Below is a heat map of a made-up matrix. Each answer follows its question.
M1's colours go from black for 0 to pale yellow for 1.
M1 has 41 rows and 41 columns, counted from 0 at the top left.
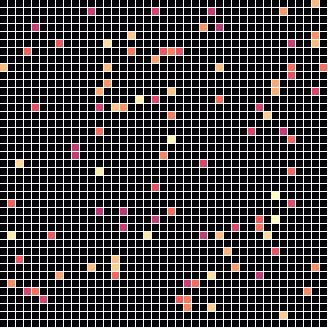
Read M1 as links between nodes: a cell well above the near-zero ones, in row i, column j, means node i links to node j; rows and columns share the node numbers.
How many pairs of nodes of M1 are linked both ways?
3
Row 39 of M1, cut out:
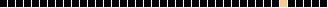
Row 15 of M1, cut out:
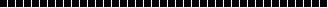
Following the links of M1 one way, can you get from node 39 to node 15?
yes
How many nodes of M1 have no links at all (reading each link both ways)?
1
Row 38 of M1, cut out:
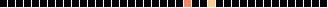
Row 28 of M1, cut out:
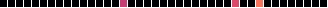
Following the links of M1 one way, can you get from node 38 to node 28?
yes
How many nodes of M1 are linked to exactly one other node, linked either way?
1
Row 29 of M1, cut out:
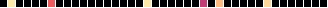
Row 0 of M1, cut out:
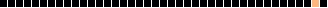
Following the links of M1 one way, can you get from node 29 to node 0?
no
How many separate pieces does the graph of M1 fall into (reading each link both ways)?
2
